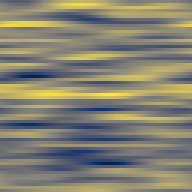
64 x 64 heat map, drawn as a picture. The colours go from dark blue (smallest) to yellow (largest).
Grain: streaks across. Ninth with the lowest average: bottom middle. Histogram: bell-shaped.
